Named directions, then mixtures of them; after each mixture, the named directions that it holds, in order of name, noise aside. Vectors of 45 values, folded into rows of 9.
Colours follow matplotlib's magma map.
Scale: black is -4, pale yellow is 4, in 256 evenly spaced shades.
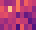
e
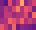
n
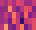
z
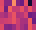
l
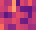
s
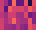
l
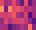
e, l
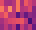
e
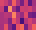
l, n, z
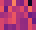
l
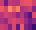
e, n, s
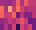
e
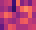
s
